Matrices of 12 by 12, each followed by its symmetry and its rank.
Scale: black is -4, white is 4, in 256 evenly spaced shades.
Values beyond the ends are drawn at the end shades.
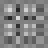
symmetric, rank one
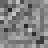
symmetric, full rank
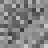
symmetric, full rank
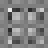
symmetric, rank one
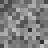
symmetric, full rank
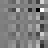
neither, rank one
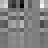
neither, rank one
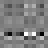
neither, rank one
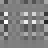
neither, rank one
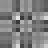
symmetric, rank one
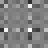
symmetric, rank one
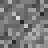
symmetric, full rank
